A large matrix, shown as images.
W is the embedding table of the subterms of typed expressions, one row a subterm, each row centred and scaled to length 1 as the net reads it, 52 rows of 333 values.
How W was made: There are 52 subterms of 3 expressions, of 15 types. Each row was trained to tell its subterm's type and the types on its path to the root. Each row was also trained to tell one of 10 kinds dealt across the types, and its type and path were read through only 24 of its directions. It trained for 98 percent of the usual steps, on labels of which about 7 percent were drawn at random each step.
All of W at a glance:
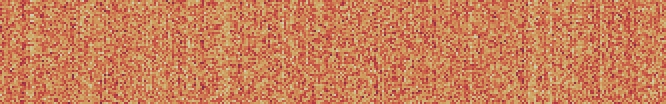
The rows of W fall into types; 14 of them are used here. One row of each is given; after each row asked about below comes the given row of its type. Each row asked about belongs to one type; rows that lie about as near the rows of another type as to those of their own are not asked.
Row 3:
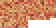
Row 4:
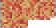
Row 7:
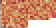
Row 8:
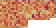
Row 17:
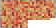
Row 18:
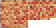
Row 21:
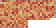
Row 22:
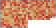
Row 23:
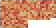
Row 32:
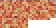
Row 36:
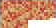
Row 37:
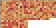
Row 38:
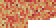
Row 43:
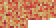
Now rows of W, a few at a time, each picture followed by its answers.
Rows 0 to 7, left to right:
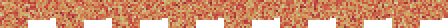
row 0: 23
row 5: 43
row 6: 22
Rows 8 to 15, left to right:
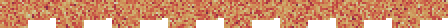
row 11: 43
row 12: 38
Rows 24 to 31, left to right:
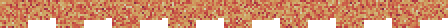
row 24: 3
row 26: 23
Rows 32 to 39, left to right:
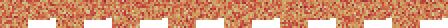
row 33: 3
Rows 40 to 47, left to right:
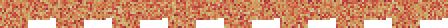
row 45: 17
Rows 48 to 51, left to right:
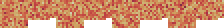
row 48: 7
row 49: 38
